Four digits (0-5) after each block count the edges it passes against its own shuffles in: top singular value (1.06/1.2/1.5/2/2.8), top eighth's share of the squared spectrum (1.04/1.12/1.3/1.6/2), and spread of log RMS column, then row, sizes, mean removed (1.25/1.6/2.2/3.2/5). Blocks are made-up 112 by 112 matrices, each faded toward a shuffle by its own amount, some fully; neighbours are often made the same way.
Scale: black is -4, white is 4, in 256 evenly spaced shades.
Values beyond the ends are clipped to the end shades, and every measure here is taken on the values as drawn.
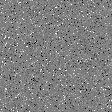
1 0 0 0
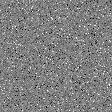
0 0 0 0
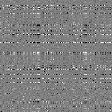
5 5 3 4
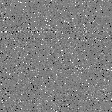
3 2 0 1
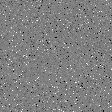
0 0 0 0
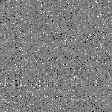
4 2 1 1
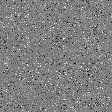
3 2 0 1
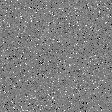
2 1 0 0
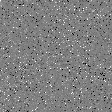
2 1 0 0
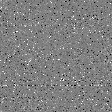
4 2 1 1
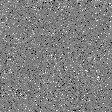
2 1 0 0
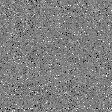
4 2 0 1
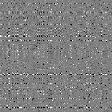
5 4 2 3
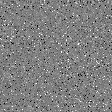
3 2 0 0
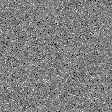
2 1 0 0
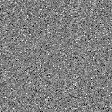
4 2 1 1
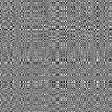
5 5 4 4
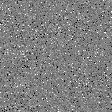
3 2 0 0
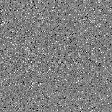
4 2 1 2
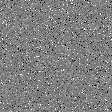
0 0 0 0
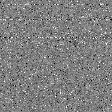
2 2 0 2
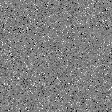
3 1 0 0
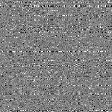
4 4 2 3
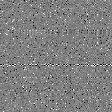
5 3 1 2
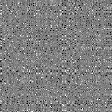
5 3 3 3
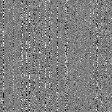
3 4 4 0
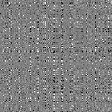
5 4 3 3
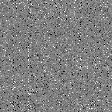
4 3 2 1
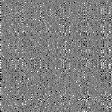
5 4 3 2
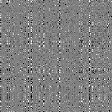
5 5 4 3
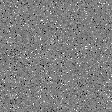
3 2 1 0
